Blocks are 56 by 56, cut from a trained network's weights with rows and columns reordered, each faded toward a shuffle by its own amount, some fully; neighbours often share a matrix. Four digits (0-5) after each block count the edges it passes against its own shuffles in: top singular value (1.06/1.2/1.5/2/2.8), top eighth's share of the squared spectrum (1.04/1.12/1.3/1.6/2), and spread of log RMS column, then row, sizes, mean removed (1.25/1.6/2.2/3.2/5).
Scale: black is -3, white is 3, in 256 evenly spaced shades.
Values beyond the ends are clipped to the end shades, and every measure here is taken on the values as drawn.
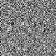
3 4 2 2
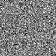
3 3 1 1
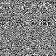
3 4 0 2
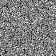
0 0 0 0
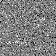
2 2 0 1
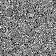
0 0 0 0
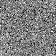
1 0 0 0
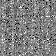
2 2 0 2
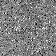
0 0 0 0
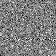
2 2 0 0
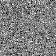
2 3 1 1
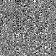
3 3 2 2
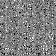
2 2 0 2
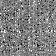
2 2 0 2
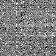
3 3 2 0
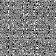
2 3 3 0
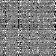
3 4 3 0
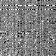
3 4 0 3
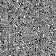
1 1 0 0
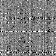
3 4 0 3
